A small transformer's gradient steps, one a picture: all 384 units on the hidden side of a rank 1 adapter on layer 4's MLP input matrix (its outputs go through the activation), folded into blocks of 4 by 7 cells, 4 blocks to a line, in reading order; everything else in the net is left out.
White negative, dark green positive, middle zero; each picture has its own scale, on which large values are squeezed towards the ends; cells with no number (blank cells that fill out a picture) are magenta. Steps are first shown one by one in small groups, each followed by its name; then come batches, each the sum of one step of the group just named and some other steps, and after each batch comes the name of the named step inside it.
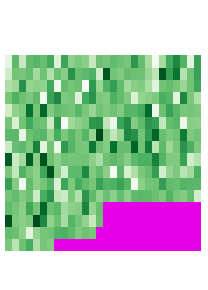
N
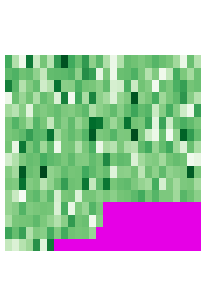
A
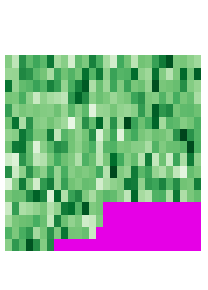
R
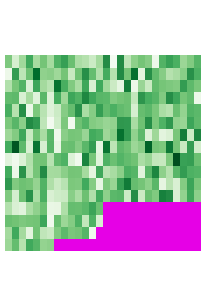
R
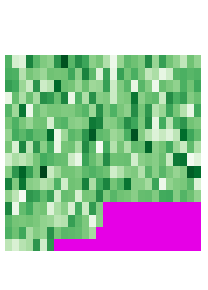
A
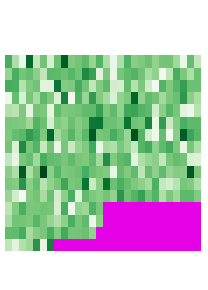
A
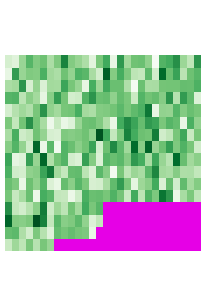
N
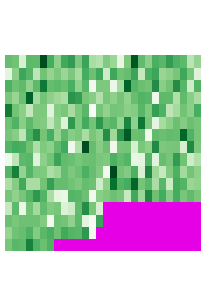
R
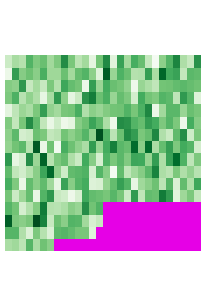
N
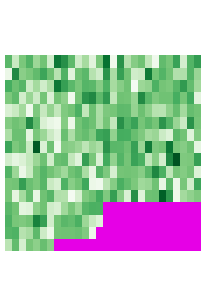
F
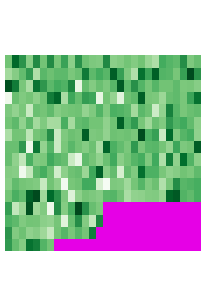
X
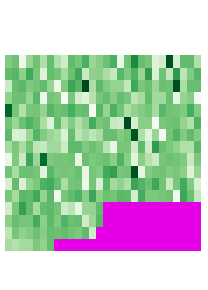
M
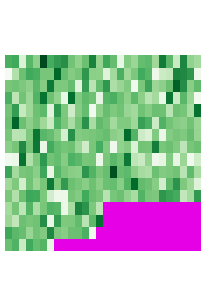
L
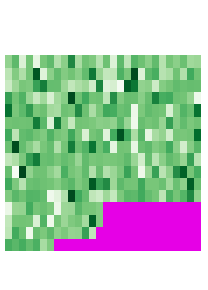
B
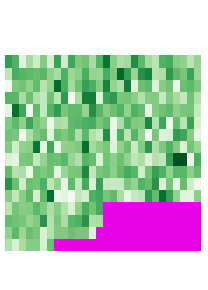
F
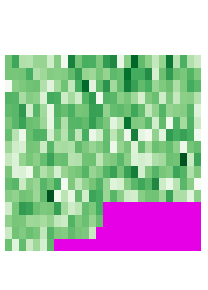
M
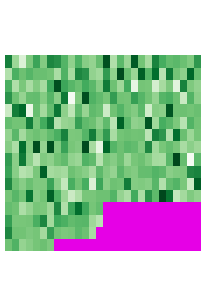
F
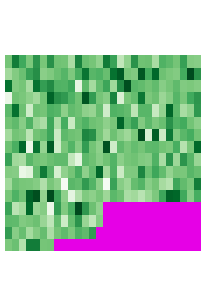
X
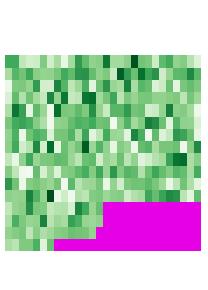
X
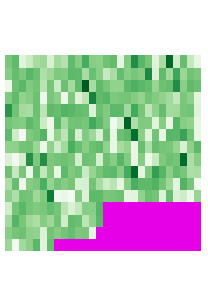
M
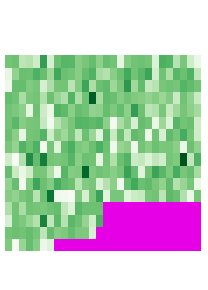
L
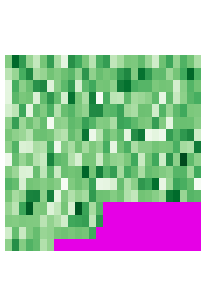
X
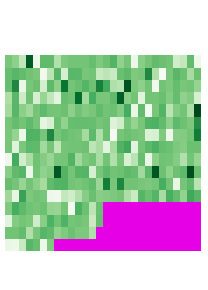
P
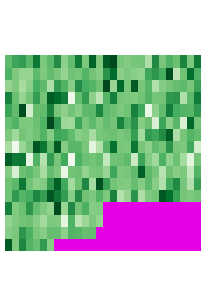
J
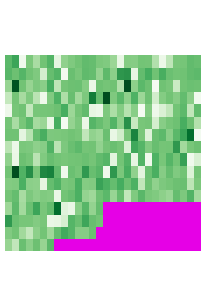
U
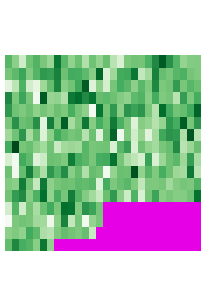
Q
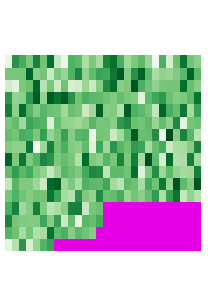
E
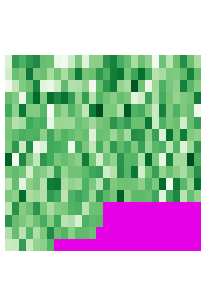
E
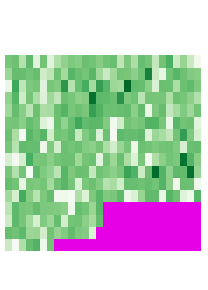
P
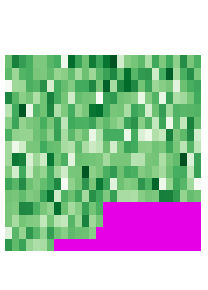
J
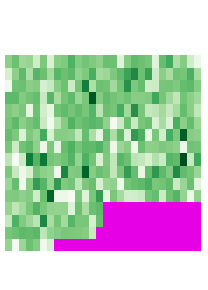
E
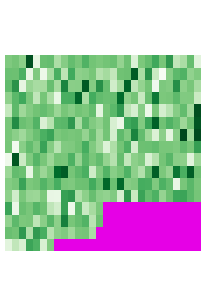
P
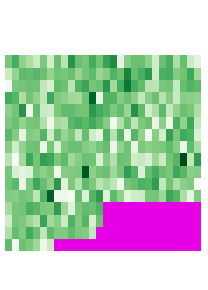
J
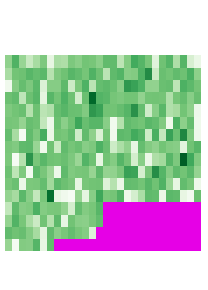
E
